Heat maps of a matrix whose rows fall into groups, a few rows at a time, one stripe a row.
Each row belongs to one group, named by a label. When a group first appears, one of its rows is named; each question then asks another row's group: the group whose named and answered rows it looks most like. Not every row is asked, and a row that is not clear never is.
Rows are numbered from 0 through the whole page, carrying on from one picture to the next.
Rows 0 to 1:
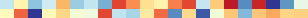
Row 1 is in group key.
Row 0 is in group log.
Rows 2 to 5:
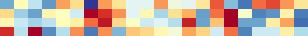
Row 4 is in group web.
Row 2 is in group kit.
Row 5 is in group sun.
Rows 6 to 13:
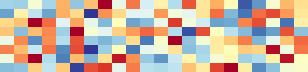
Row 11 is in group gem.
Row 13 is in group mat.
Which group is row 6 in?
mat
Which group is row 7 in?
kit
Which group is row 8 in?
gem
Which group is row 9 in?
sun
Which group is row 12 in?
sun
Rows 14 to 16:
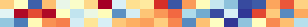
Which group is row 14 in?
key
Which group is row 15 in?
gem
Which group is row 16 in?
kit
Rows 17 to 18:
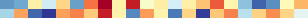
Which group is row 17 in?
mat
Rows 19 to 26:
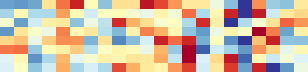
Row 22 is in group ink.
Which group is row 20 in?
log
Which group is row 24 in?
key
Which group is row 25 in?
log
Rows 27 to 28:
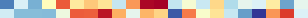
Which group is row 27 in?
ink
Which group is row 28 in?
web
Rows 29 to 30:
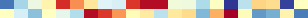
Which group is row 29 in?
ink
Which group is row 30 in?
web
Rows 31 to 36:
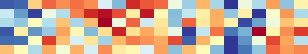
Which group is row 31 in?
ink
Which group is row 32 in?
web
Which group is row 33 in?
mat
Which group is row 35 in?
kit
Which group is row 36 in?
key
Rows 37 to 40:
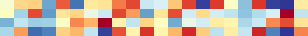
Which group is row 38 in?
sun
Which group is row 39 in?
web
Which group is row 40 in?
log
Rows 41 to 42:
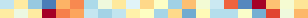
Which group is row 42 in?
gem
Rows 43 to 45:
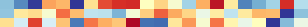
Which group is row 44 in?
ink
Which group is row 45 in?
mat
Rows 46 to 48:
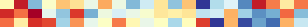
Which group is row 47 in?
sun
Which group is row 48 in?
sun
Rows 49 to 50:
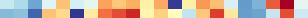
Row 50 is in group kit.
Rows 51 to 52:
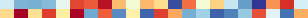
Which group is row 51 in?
web
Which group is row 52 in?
gem
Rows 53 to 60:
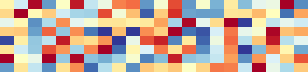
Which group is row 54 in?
gem
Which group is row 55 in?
log
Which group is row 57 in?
ink
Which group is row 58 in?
key
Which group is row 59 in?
gem
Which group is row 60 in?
log
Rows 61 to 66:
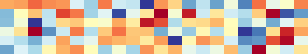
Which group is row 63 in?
log
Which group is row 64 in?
sun
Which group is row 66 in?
log
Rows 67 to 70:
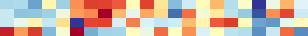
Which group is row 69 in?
mat
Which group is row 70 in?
sun
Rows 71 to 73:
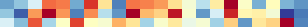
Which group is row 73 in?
sun
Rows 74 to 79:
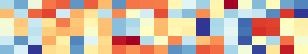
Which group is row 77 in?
key
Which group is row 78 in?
kit
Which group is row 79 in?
kit
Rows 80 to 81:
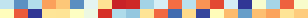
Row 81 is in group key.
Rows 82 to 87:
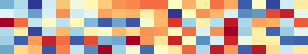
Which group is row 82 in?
log
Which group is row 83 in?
kit
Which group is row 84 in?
gem
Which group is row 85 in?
log
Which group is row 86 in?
ink
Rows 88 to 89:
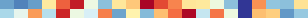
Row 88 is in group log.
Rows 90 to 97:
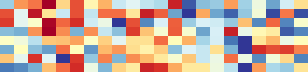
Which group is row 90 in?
gem
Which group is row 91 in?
sun
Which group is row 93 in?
ink
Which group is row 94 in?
key
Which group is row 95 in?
kit
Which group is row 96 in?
sun
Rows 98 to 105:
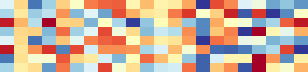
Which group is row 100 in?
gem
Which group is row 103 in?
sun
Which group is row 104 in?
ink
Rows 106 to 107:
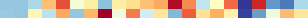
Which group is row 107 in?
mat
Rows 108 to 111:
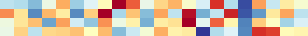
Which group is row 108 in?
kit
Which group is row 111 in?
key
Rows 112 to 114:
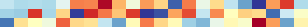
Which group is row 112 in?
web
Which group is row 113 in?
mat
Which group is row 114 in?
ink
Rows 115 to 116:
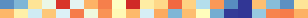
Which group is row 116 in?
key
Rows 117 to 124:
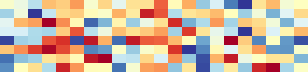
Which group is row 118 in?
log
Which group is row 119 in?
gem
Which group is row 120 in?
log
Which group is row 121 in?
ink
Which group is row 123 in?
web
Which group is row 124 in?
ink
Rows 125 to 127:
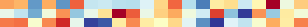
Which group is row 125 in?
gem
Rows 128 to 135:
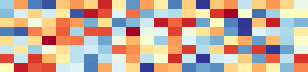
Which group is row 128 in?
web
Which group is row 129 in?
mat
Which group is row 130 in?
key
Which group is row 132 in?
gem
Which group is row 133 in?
log
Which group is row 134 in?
gem
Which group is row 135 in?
gem
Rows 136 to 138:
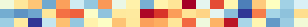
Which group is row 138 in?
log
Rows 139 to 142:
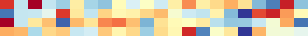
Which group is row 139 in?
sun
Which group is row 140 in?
kit
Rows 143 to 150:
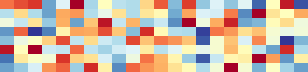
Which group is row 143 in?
sun
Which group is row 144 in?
log
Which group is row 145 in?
mat
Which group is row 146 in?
web
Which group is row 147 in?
ink
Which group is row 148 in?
sun
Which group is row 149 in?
ink
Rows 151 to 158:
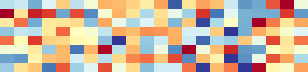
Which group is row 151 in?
kit
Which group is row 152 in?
sun
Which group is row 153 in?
key
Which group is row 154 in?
kit
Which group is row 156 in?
mat
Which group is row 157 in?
kit
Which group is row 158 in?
mat
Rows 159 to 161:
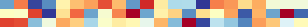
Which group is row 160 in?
sun
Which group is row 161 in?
key
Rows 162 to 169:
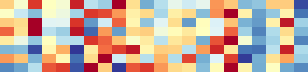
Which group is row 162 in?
sun
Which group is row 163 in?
web
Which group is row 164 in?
sun
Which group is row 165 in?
sun
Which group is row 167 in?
kit
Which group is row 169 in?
ink
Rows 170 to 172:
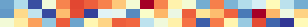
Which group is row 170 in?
web
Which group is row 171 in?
log
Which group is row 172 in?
mat
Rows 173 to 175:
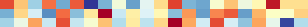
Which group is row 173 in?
gem
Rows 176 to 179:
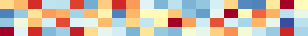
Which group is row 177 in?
ink
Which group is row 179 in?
sun
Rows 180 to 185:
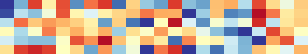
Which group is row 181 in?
kit
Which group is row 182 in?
gem
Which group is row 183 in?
key
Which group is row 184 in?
web
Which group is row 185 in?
gem
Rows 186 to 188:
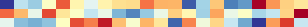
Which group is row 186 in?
kit
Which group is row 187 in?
gem
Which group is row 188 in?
web
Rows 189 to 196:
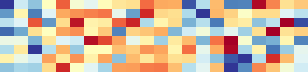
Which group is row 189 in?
kit
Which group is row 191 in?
sun
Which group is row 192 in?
ink
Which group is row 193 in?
web
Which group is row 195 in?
key
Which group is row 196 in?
kit
